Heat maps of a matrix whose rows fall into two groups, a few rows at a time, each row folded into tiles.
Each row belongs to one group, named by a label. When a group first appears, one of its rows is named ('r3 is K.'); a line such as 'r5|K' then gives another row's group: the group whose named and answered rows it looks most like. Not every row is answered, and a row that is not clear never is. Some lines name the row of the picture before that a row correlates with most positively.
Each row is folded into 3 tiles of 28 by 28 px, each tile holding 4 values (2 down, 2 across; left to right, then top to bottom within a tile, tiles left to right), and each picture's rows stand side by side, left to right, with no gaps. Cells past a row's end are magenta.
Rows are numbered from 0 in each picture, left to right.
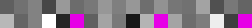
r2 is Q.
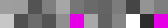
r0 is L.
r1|Q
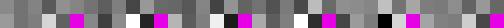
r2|Q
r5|Q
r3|Q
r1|Q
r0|Q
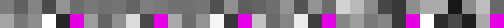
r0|Q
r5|L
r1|Q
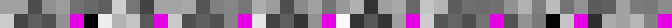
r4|L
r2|L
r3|L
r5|L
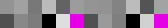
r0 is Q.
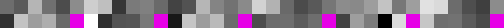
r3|L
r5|L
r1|L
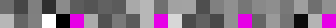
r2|L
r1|L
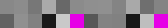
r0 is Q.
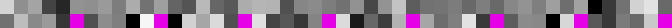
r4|L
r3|L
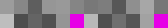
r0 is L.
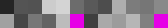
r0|L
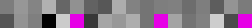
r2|Q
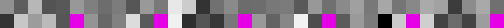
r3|Q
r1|Q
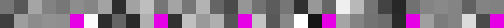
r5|Q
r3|Q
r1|L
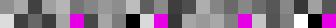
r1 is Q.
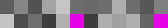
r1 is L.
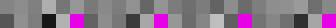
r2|Q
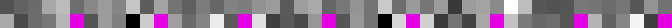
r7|Q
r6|L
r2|Q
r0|L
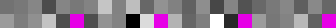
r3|Q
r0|Q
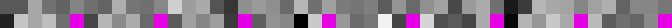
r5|L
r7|L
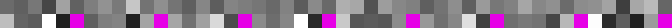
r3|Q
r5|Q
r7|L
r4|L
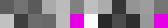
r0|L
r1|L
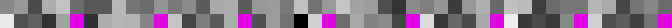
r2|L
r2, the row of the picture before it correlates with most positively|0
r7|L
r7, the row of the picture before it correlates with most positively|1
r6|L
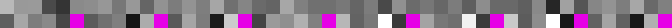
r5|Q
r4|Q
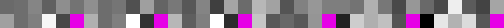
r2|Q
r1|Q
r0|Q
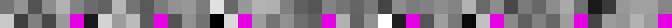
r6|L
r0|L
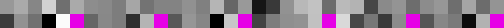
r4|L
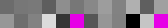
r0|Q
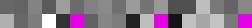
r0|Q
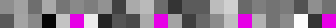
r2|L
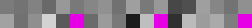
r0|Q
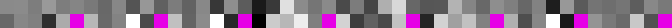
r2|Q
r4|L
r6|Q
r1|Q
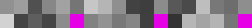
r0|L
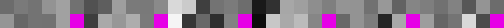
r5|Q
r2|L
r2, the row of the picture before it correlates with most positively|0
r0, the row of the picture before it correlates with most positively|0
